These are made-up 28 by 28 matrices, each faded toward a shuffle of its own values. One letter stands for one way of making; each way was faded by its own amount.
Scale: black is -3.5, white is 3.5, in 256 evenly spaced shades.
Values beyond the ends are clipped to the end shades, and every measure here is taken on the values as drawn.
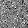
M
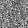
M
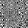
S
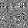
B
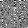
S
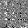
S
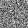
M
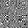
B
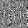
S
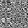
B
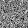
M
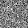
M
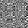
B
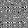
B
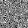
M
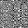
B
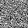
M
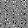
S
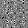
S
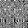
B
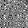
S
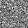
M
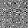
B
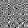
B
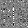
S
